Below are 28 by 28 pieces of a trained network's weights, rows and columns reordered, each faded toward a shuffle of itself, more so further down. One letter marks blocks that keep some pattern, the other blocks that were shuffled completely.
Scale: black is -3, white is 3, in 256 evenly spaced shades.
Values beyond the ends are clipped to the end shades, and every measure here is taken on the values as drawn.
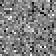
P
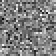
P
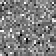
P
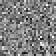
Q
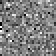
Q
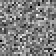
P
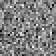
Q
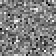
P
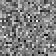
Q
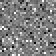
P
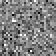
P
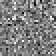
P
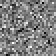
P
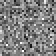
P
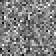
P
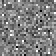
P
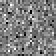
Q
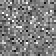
Q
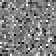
P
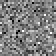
P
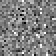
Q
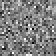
P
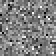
P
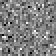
Q
